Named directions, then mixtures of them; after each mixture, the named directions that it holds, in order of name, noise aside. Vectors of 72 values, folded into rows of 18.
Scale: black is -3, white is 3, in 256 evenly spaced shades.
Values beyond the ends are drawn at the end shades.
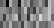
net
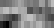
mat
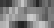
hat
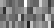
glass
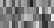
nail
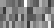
glass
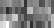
glass, mat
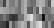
glass, mat, nail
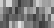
hat, nail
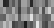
hat, nail, net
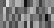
glass, nail, net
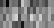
hat, net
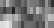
mat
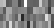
glass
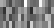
glass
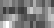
mat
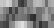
hat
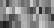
mat, nail
